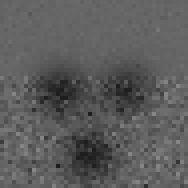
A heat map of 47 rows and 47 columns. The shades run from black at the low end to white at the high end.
Histogram: skewed, a long tail of low values. Odd rows or columns: none. Dips: three. Stripes: none. Seam: horizontal, 40% of the way down, the top part calmer.
